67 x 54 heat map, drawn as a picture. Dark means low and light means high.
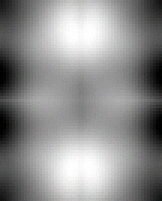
Lone odd cells: none. Mirror symmetry: left to right and top to bottom. Grain: smooth. Slope: none. Calmest part: centre.
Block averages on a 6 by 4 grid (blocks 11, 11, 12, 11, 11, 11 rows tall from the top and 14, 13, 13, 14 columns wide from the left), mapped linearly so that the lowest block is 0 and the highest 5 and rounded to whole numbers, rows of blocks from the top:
0550 | 1551 | 0330 | 0330 | 1551 | 0550
